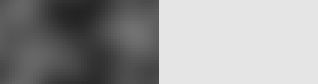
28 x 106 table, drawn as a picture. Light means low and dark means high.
The table splits into one row of 2 panels. Panel 1,1: high, smooth. Panel 1,2: very low, flat.
